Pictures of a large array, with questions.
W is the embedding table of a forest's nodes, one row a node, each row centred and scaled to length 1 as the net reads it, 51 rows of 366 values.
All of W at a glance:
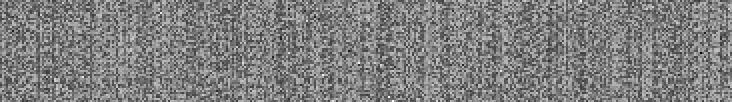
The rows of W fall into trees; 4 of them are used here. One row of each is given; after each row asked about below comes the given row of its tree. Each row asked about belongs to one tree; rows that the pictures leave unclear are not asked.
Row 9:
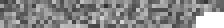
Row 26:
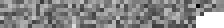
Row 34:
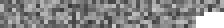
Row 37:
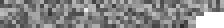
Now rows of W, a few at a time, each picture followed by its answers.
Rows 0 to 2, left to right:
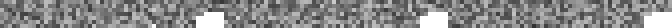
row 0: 34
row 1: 9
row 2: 37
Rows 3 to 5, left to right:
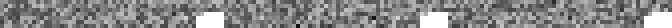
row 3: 26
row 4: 37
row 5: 9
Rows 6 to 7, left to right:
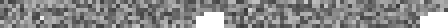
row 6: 34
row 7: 26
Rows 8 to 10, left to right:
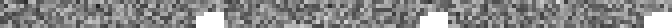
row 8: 26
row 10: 26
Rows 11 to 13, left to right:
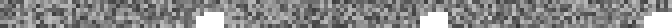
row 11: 34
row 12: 34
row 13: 37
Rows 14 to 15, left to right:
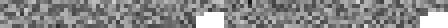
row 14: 26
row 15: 9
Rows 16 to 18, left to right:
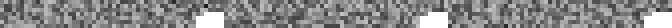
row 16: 34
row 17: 37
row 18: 34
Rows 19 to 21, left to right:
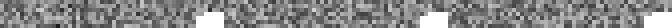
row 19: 34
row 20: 37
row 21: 26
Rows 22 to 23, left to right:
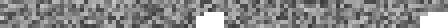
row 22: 26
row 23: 37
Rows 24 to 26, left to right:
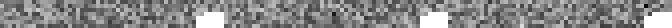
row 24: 34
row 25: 34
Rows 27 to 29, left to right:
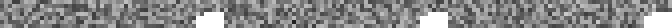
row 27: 26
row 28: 34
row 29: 37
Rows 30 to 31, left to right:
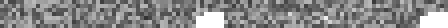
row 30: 34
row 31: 9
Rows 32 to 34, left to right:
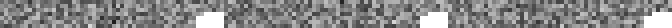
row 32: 37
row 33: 26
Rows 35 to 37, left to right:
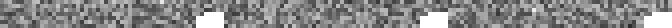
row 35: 26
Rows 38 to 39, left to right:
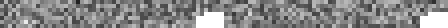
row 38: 34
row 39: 26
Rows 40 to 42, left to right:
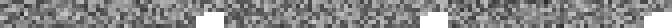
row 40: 26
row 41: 26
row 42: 37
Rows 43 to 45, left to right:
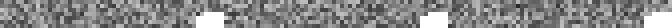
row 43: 37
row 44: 26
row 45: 34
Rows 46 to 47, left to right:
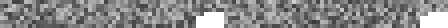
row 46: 26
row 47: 34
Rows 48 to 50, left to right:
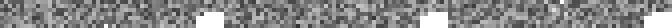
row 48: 34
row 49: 37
